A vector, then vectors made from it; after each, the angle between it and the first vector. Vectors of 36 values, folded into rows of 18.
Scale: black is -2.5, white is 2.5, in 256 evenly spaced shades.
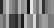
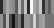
nearly parallel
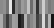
orthogonal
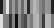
partly aligned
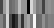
nearly parallel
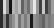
orthogonal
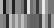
partly opposed
